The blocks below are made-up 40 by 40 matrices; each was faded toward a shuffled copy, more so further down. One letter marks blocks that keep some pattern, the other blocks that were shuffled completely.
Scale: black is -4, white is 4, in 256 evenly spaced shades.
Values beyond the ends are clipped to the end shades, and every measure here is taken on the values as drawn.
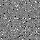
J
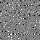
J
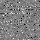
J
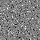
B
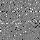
J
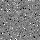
B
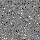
B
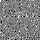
J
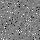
B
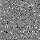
J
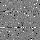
J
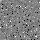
B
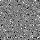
J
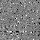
J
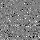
J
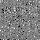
J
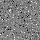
B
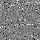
J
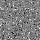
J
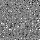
J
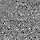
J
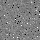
B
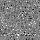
J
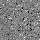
B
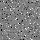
B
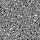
B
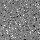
B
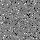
B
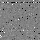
J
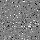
J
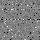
J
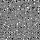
J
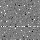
J
